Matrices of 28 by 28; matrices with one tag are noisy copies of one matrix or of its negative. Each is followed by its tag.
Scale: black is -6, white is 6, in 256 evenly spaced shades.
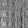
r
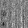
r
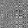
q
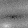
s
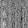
r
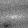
s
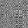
q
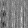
r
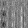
r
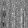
r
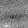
s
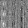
r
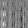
r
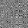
q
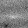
s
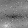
s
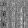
r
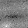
s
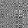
q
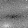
s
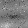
s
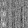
r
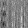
r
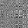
q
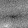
s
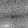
s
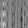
r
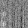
r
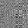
q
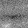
s
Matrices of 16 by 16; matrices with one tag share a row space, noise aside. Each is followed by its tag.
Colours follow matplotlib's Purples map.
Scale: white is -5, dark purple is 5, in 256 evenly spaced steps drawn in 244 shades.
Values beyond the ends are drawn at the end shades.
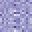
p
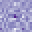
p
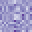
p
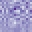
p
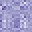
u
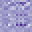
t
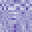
p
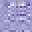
t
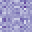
u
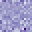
u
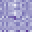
p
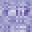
t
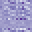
t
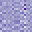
u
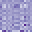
u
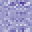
t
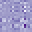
u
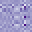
u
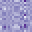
u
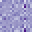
u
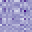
u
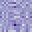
p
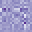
u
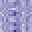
p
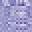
t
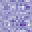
t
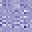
u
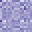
u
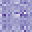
u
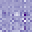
u
